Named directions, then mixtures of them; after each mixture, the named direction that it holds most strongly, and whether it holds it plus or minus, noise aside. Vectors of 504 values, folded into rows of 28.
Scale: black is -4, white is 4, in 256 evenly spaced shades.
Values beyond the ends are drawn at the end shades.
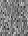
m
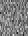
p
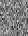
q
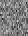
q, plus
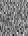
p, minus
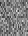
q, minus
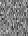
q, plus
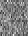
m, plus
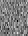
m, plus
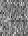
m, plus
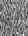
p, minus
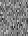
q, plus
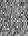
m, minus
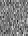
q, minus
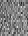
m, minus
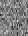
q, plus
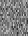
q, plus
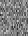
q, plus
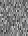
q, minus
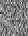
p, plus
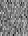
m, minus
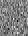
m, plus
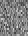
m, minus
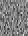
p, minus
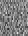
p, minus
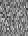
q, minus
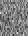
p, minus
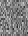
m, plus
